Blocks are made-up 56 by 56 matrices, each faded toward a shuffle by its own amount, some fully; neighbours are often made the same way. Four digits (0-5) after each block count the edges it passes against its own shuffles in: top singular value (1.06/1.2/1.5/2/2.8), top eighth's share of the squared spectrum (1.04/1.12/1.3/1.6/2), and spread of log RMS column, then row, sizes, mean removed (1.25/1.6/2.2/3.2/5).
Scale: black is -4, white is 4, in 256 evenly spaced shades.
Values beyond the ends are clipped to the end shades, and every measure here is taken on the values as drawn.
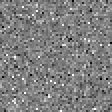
0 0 0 0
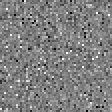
0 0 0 0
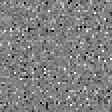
1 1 0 1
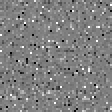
2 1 0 0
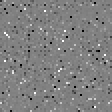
1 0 0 0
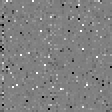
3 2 0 0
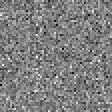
0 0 1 0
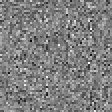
1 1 2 0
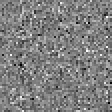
1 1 2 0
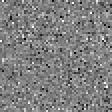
0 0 0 0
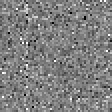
1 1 1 0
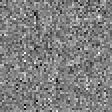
1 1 2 0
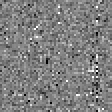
2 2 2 0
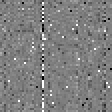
4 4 2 0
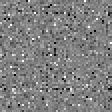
3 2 1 1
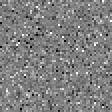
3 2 0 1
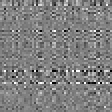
5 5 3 3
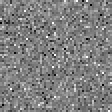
1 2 0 1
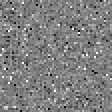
2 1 0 0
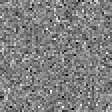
0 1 0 0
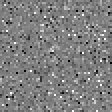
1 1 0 1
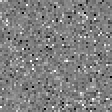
2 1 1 0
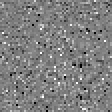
2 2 0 0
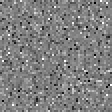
2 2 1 0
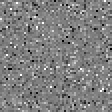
3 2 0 0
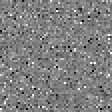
3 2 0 0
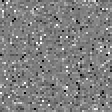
2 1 0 0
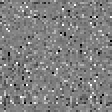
3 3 1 1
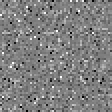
3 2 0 1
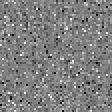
2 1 0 0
